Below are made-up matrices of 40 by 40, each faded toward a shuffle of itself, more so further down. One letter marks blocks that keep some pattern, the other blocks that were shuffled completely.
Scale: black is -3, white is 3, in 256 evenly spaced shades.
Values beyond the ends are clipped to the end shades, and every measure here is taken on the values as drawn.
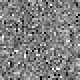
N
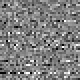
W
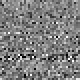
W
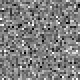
N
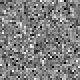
N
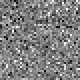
N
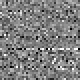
W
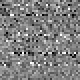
W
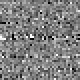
W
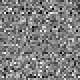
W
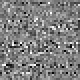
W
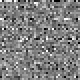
W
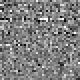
W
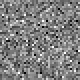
N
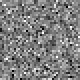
N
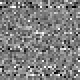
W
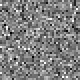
N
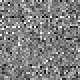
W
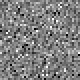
N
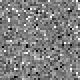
N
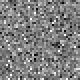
N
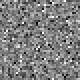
N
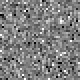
N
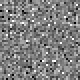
N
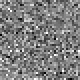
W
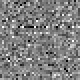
W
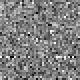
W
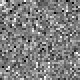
N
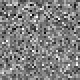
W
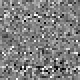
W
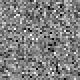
N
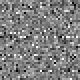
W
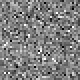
N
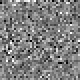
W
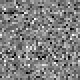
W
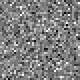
N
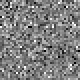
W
